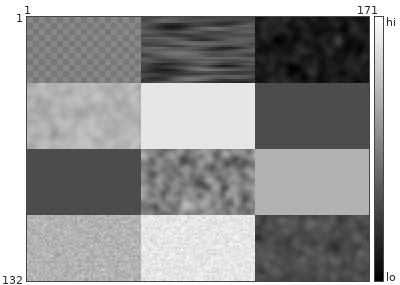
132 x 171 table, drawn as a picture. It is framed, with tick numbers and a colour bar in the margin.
It is made of 4 by 3 panels. Panel 1,1: middling, checkered, faint in contrast. Panel 1,2: low, streaked across. Panel 1,3: very low, blotchy, faint in contrast. Panel 2,1: high, blotchy, faint in contrast. Panel 2,2: very high, flat. Panel 2,3: low, flat. Panel 3,1: low, flat. Panel 3,2: middling, blotchy. Panel 3,3: high, flat. Panel 4,1: high, fine-grained, faint in contrast. Panel 4,2: very high, fine-grained, faint in contrast. Panel 4,3: low, blotchy, faint in contrast.
